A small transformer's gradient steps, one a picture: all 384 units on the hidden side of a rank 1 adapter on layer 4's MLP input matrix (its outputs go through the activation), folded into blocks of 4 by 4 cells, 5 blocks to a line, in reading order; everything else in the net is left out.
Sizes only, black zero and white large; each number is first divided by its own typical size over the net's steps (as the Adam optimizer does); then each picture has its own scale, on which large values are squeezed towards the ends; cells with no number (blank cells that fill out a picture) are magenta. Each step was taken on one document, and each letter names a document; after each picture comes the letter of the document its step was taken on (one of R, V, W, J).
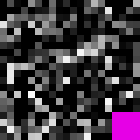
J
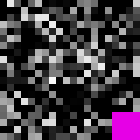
J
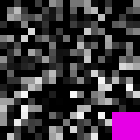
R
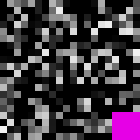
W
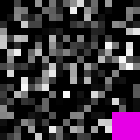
R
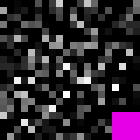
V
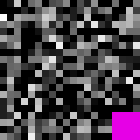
J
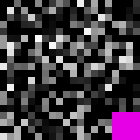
R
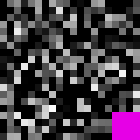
W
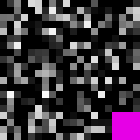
W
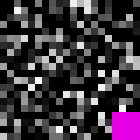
R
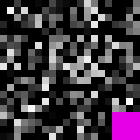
R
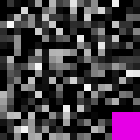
J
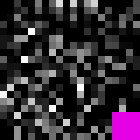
V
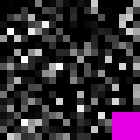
V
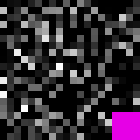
V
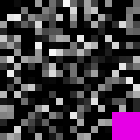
R
